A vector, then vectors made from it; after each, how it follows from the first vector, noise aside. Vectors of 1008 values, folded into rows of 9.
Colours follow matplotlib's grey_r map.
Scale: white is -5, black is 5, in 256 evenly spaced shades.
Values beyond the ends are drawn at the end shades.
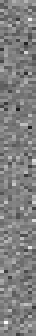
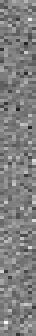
copied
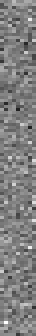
copied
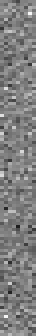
reversed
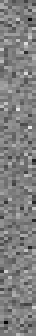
negated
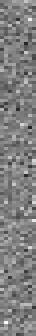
copied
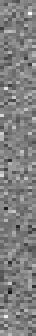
reversed
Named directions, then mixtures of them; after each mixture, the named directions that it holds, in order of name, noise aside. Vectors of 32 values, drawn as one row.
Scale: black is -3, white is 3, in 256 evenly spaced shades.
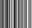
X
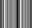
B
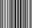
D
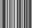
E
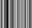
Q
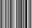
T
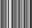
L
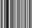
Q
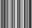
E, L, Q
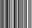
X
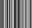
B, D, X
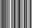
E, L, X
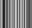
D, E, T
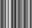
D, L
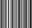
L, T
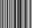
D, E, X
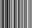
X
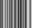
D, T, X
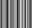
B, Q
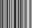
D, X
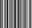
D, Q, X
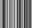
E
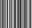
D, E, X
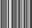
L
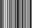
B, D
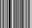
L, Q, X
